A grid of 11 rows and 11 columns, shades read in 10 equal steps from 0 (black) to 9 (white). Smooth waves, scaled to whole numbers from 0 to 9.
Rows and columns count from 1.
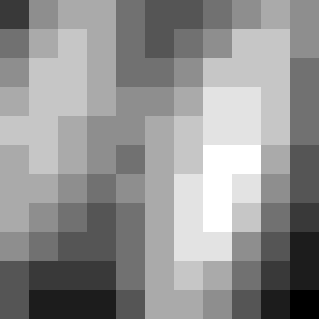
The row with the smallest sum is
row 11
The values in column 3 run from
1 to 7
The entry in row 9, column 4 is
3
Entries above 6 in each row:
0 3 5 5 6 4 3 3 2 1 0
